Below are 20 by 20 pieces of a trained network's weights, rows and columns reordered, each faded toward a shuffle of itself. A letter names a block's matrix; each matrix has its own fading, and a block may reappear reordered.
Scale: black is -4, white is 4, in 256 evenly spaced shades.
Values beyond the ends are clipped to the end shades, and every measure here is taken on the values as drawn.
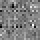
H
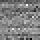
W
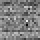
W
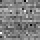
W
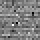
W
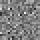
H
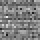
W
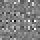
H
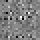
H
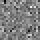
H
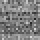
W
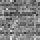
W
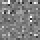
H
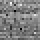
W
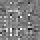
H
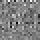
H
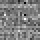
W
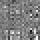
H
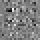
H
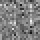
H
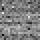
W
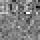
H
